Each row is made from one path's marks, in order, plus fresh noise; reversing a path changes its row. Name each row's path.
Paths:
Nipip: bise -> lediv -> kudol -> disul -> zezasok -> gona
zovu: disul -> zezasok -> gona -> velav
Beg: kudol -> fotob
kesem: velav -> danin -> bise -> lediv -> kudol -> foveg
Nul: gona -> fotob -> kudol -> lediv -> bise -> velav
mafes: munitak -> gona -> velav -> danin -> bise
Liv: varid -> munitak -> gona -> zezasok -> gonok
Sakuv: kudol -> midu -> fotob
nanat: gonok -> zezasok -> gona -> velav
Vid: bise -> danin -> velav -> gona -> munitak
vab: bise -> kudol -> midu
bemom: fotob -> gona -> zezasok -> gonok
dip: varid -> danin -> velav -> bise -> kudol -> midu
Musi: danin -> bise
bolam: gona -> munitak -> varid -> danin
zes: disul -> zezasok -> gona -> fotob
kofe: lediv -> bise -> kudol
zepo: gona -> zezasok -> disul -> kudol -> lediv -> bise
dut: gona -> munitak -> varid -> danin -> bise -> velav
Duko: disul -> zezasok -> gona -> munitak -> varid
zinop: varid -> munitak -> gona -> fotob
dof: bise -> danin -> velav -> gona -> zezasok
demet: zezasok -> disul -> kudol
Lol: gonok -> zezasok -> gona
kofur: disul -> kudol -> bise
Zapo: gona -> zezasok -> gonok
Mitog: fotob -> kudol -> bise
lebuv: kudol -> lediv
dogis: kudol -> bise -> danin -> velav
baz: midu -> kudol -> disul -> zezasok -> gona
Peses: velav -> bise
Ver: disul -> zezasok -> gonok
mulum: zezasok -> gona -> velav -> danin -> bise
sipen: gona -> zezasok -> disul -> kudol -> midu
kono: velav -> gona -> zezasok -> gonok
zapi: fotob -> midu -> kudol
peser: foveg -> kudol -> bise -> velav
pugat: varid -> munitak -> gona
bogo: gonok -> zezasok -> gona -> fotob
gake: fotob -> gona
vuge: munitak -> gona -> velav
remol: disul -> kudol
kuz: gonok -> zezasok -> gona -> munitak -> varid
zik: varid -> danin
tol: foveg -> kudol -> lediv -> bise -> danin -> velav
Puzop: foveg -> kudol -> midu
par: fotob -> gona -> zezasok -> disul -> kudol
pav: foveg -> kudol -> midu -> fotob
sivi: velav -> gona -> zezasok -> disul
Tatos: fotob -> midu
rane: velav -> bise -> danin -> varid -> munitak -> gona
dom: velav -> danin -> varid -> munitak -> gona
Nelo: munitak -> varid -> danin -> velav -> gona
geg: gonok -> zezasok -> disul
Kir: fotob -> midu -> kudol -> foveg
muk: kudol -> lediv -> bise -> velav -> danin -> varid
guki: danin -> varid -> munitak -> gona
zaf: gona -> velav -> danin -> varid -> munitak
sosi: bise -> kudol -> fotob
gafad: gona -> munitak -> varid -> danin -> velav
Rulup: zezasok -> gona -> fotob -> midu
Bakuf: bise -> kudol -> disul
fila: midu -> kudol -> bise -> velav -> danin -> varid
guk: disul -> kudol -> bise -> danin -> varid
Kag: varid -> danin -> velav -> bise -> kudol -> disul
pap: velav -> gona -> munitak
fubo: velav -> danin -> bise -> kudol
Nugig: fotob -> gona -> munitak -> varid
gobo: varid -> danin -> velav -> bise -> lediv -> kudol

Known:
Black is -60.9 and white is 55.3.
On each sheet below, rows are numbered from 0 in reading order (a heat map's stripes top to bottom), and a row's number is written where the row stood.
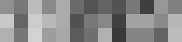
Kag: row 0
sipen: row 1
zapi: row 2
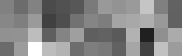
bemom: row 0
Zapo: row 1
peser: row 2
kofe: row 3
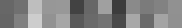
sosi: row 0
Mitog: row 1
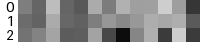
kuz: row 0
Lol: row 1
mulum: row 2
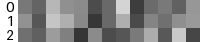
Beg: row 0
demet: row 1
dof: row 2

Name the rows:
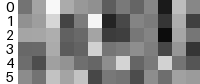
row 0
gobo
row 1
fila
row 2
tol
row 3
Nelo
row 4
zinop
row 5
Bakuf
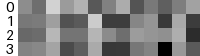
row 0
remol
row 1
dut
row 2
rane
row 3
dogis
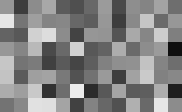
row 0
sivi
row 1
Tatos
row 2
Nipip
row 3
bolam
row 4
Ver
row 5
Rulup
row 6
zik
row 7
zepo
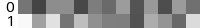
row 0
zovu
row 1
Puzop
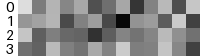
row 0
pav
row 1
Musi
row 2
geg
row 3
Nugig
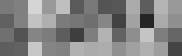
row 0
kofur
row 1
Nul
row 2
bogo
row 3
pugat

